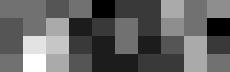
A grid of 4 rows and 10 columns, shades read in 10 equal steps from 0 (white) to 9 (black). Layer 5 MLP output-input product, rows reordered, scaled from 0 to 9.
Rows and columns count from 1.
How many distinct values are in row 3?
7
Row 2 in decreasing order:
9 8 7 7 6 5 5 5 4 3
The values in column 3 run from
2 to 6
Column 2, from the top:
5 5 1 0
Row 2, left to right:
6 5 3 8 7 5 7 4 5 9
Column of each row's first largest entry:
5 10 5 5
